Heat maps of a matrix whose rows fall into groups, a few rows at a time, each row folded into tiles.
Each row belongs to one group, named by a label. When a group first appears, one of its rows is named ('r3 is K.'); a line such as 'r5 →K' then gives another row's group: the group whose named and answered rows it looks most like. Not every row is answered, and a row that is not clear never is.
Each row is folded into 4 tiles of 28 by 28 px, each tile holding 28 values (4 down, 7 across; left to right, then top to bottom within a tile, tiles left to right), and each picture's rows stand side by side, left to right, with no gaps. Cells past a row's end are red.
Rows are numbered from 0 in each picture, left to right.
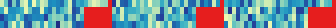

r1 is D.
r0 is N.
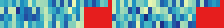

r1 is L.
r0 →L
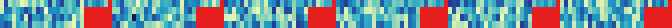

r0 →L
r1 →N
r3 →D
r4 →D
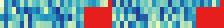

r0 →L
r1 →D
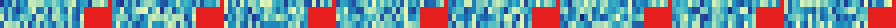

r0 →D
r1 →D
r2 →L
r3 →D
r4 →L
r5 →N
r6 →L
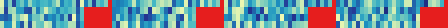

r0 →L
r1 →L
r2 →L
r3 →D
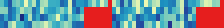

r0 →N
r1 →N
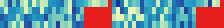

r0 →N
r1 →N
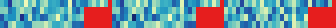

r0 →N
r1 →N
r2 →D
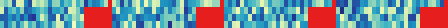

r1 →N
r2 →L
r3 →D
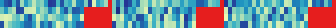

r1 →D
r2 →D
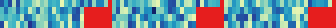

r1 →L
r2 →L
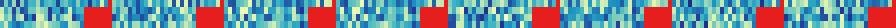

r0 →D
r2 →N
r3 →N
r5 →N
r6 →D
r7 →L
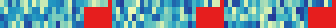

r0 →N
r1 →N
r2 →D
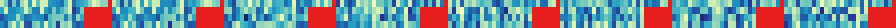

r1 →N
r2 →N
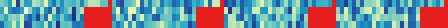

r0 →N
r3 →D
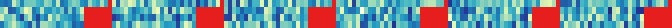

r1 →L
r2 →L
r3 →N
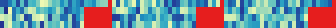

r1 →L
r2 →D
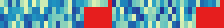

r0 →N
